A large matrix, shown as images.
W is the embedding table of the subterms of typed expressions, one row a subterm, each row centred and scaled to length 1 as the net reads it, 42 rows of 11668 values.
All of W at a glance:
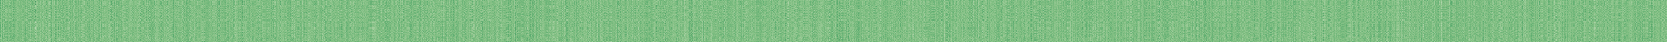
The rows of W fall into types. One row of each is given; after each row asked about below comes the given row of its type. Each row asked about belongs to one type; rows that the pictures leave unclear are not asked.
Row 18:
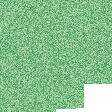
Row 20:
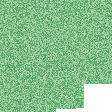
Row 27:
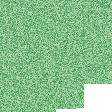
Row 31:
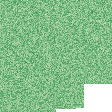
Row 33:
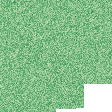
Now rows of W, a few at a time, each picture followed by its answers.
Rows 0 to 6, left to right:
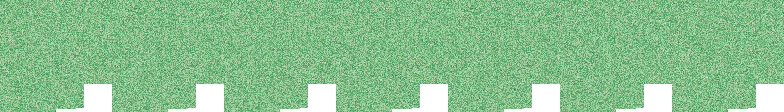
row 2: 18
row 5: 31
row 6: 27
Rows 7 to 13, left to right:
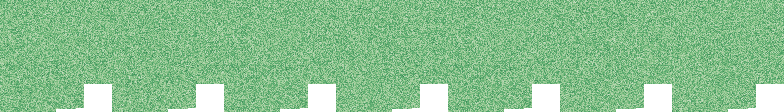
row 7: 20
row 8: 27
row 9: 20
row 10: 18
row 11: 20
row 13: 18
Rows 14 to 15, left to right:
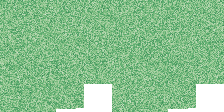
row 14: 20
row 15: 33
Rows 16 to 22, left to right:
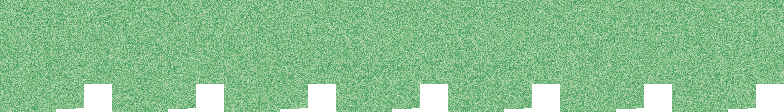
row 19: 20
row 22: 27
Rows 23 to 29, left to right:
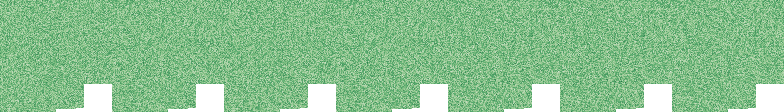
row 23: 18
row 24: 31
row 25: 18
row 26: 31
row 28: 27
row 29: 27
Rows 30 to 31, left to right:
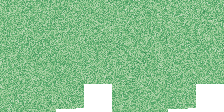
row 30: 33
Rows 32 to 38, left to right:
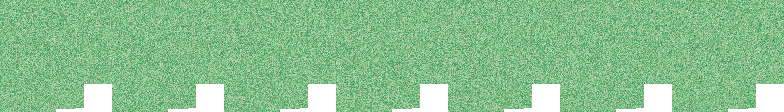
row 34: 27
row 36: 31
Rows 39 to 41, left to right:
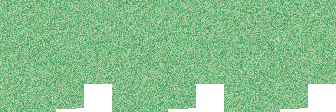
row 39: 33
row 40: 33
